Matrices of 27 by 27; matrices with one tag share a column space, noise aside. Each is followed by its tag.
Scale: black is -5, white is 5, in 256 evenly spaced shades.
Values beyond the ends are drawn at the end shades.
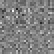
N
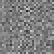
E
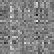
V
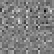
N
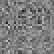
N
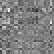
N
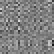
E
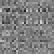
N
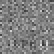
E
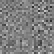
E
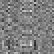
E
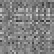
V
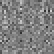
N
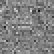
N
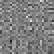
E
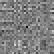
E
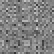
E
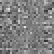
N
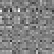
N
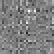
N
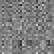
E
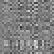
E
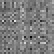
V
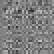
N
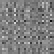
V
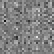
V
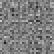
V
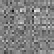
N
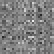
V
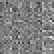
V
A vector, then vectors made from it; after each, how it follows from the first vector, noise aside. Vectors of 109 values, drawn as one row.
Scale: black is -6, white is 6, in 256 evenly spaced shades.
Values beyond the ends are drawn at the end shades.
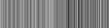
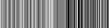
scaled up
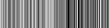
scaled up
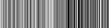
scaled up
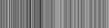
reversed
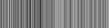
reversed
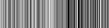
scaled up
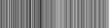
reversed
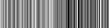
scaled up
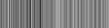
reversed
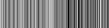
scaled up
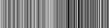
scaled up
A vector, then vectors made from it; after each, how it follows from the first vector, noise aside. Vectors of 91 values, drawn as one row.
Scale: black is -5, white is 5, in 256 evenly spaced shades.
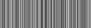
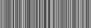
reversed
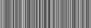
reversed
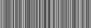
reversed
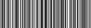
scaled up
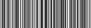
scaled up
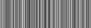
reversed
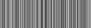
copied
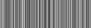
reversed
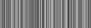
sign-scrambled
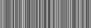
reversed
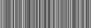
reversed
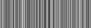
reversed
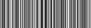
scaled up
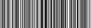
scaled up
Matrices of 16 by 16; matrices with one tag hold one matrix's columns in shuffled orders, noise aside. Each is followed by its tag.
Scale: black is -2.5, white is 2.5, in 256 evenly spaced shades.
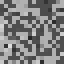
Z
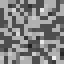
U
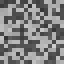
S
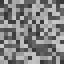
S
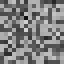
S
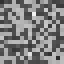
S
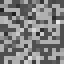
S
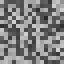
Z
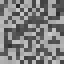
Z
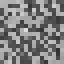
U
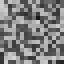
S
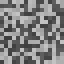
U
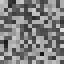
Z
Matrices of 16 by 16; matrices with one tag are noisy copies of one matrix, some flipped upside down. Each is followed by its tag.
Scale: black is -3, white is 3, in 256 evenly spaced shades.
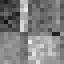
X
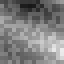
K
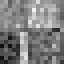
X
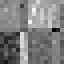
X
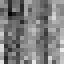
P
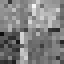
X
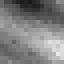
K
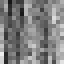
P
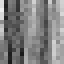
P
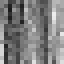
P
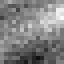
K
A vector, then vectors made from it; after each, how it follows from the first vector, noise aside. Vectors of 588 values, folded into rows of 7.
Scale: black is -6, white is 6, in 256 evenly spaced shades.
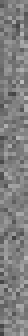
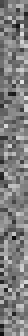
scaled up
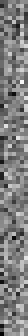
scaled up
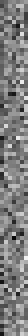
scaled up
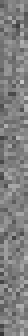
copied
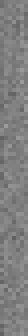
shrunk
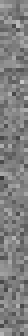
sign-scrambled
